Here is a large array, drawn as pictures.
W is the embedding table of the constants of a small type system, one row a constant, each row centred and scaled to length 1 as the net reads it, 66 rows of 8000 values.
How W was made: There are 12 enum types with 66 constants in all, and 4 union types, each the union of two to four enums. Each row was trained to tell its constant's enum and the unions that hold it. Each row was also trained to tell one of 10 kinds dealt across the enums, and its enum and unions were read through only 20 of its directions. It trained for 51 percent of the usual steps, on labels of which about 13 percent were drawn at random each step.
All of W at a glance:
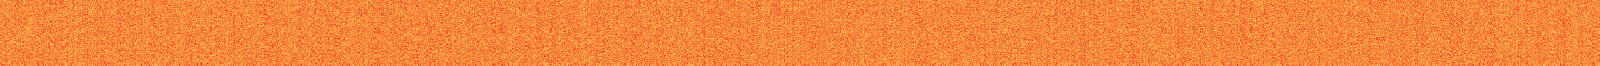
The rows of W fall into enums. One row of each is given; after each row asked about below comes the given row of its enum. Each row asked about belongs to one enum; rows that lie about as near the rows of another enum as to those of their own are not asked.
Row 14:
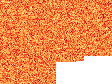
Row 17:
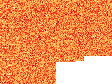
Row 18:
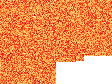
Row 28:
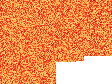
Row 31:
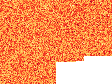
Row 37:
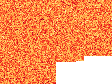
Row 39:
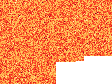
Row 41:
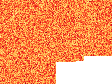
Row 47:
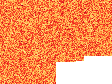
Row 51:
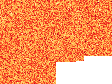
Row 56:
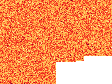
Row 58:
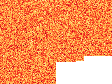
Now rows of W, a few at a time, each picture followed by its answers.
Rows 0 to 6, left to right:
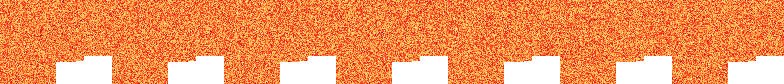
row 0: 37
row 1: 39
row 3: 39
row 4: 28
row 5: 41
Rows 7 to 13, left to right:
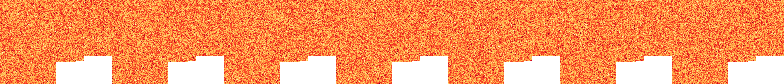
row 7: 39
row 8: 31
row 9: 14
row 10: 28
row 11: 41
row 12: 28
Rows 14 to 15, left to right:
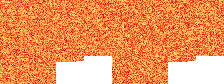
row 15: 47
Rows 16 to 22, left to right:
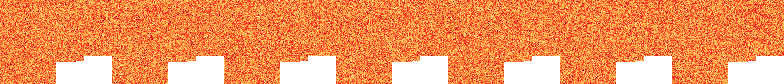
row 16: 18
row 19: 51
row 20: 37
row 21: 39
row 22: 31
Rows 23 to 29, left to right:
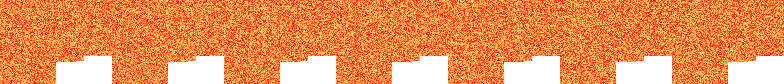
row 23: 51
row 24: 41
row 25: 18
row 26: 47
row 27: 17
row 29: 28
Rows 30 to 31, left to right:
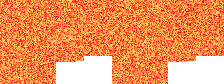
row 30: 51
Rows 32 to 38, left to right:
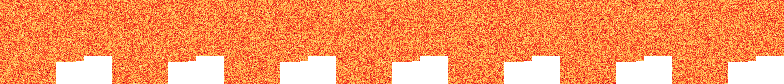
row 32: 31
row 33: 47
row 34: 56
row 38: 58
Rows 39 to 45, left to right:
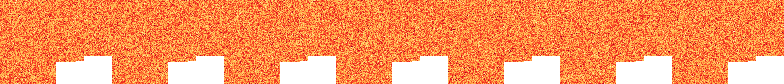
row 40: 17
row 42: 51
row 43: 47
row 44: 47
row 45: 58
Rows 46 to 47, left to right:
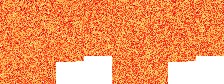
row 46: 39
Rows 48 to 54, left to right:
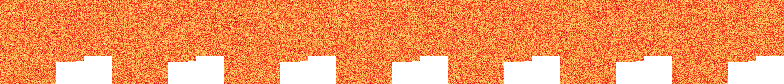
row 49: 39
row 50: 56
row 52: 31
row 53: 28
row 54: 41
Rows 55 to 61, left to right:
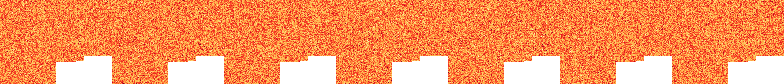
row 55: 18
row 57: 41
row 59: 28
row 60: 51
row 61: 41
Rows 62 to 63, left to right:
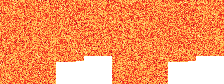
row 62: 31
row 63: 31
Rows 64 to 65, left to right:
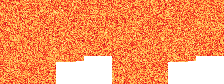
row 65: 47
